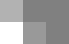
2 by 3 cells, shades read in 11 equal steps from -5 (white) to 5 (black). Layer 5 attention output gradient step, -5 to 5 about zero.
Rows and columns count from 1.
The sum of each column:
-7 -1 0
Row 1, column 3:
0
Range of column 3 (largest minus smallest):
0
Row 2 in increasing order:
-5 -1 0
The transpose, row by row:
-2 -5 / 0 -1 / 0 0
